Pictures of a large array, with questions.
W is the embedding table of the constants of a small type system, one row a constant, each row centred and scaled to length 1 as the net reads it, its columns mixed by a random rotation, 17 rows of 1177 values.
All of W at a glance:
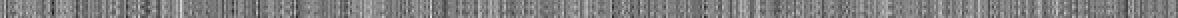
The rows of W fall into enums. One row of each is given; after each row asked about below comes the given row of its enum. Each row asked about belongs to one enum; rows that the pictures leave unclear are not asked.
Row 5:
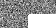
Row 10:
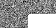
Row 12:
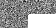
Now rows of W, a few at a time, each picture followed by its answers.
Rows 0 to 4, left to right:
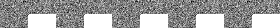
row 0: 10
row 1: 5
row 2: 12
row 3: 10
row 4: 10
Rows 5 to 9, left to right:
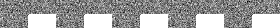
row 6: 5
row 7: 5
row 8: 5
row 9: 10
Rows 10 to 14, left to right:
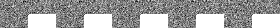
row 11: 10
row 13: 12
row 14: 5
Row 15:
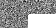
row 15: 12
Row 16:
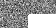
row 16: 5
